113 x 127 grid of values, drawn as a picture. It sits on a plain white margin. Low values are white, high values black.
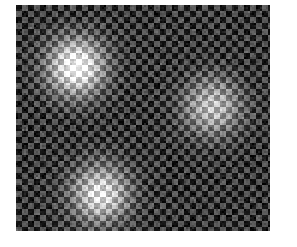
Three dips sink into the field. Overall the values sit about 70% of the way up the scale. No row or column stands out. The top left is the ninth with the lowest average. The halves do not mirror each other.
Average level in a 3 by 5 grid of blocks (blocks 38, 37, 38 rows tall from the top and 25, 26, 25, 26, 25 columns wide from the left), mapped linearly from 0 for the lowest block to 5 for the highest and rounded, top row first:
3 1 5 5 5
4 3 5 2 3
5 0 4 5 5
